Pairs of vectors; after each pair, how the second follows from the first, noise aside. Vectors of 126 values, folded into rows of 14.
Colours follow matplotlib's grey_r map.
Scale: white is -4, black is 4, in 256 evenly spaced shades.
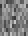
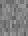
shrunk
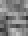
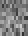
shuffled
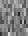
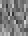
wrapped around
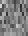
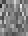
negated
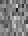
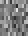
negated
